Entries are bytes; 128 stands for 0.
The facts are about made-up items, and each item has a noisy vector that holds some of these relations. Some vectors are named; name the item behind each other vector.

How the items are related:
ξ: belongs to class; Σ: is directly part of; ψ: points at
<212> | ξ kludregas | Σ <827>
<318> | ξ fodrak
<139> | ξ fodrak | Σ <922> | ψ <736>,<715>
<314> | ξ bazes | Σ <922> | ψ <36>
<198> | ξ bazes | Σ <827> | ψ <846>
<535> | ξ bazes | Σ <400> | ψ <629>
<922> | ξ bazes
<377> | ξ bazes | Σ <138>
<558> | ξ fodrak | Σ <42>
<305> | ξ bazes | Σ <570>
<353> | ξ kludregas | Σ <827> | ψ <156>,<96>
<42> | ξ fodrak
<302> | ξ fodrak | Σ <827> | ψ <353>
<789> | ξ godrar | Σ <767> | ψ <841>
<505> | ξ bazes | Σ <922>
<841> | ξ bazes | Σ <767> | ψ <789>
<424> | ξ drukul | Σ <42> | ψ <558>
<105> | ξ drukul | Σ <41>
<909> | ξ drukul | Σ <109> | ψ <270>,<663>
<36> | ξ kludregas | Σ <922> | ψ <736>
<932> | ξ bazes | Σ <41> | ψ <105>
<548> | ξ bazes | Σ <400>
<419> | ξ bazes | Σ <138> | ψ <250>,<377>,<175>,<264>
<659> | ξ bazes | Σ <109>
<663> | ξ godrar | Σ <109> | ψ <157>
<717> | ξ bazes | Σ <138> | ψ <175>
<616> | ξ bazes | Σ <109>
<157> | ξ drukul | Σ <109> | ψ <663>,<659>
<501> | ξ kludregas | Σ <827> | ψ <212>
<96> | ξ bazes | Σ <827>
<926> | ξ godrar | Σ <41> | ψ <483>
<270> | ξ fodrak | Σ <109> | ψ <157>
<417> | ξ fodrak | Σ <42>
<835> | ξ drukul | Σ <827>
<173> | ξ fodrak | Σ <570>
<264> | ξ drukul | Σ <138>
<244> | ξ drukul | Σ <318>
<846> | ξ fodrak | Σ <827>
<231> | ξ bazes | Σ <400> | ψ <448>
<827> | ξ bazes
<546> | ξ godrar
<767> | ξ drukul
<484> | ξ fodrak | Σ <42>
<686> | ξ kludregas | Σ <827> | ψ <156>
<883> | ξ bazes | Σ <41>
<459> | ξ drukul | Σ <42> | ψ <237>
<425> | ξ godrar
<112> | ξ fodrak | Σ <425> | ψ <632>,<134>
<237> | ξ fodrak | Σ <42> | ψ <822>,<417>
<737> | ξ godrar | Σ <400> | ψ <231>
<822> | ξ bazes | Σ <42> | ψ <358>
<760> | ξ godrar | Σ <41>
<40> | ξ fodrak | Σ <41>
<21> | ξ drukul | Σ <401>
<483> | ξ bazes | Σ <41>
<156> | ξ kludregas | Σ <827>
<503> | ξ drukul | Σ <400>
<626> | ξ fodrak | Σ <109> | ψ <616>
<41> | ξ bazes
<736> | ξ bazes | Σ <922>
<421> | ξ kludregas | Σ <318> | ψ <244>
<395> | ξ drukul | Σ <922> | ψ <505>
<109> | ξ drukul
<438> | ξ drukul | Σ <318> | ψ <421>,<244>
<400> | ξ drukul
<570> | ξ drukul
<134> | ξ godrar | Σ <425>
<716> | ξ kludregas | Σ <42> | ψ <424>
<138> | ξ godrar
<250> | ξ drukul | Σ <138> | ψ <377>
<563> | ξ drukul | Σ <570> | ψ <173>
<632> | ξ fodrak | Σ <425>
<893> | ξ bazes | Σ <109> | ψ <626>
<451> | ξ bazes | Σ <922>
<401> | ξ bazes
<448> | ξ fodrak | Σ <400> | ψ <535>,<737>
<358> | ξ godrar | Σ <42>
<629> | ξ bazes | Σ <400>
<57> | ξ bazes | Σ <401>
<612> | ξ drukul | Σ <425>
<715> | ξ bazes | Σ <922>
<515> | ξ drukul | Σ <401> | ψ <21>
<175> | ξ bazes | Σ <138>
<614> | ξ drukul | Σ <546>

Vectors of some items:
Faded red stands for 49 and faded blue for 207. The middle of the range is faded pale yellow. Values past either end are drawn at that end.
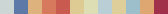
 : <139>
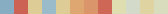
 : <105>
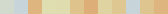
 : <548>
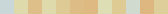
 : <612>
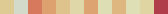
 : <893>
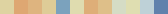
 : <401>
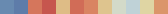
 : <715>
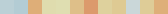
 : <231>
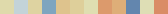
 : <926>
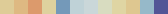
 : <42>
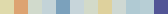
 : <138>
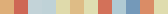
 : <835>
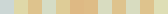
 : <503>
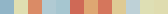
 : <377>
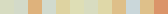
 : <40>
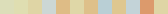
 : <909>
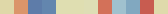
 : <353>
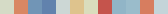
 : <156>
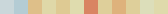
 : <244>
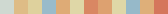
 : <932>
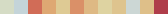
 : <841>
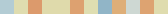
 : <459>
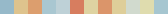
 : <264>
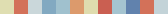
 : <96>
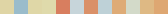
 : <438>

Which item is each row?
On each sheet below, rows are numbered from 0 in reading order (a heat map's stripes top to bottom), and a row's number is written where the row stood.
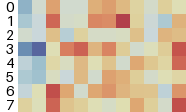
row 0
<659>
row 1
<483>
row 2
<270>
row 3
<36>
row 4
<716>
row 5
<134>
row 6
<616>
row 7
<626>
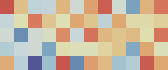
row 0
<198>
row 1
<424>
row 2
<421>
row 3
<663>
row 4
<501>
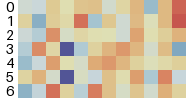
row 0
<789>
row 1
<112>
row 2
<484>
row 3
<21>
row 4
<629>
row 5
<515>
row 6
<822>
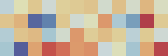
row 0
<157>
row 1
<686>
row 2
<250>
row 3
<314>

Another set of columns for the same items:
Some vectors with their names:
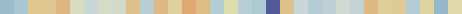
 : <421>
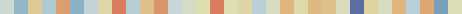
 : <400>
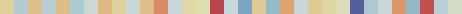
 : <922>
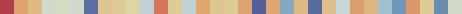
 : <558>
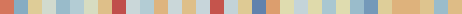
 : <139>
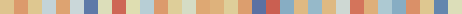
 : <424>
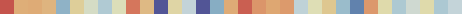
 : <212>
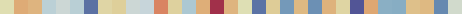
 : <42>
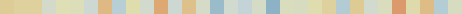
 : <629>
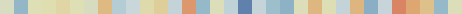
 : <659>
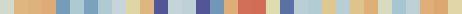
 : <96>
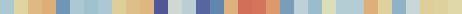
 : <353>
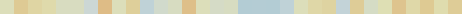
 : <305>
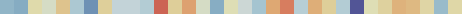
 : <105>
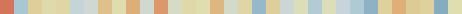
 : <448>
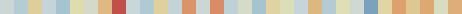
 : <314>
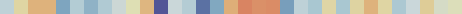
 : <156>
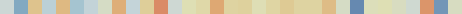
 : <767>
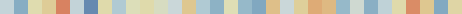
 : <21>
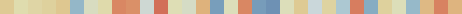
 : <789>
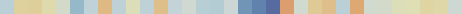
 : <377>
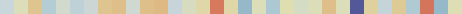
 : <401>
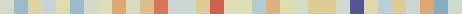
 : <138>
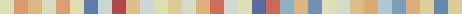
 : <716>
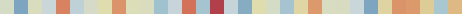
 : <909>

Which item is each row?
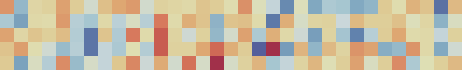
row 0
<112>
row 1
<244>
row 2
<173>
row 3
<358>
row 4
<395>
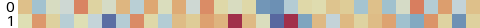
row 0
<616>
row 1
<459>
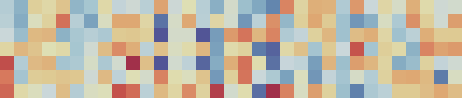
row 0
<264>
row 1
<515>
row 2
<835>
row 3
<841>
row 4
<846>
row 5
<632>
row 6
<926>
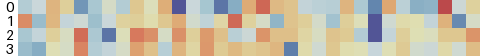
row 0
<827>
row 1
<318>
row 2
<563>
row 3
<438>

